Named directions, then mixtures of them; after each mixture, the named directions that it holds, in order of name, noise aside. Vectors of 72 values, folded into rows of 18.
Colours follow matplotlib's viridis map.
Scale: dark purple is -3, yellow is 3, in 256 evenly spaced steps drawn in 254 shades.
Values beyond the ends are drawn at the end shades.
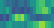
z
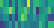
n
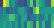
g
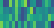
g, n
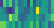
g, n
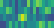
n, z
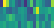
g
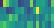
g, n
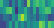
n, z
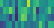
n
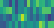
n, z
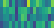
g, n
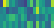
g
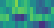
z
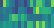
g, z
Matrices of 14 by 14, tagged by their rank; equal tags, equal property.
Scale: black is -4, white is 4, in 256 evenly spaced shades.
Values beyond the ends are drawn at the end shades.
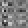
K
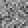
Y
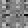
K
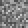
Y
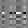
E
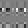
E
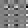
E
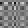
E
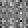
K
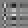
E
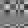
E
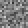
Y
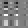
E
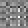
K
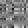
K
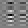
E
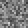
Y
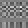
E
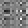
K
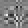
K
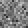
Y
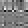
K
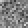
Y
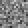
Y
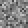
Y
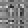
K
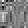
K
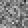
Y
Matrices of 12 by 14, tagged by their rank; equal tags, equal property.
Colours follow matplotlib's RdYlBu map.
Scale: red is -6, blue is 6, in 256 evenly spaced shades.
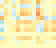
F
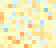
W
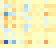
F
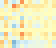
F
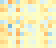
F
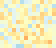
W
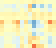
F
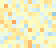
W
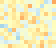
W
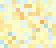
W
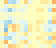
F
